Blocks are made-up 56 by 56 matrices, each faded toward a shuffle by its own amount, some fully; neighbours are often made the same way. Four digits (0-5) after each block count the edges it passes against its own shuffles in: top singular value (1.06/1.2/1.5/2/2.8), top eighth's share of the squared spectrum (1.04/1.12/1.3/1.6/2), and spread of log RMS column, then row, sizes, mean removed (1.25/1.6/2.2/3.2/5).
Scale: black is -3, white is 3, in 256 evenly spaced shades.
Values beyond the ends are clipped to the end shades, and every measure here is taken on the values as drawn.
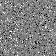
0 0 0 0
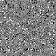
3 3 1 1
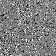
0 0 0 0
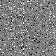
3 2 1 0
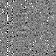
3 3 2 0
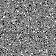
1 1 0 0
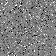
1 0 0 0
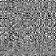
4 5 2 4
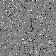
0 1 0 0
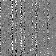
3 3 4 0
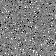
0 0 0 0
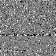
2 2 0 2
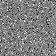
0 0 0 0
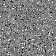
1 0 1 0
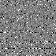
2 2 0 2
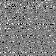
1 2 0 3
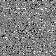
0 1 0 2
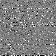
2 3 0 3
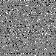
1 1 0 2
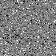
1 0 0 1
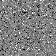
1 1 0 1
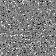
1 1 0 2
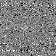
1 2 0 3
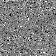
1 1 0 2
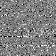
2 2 0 3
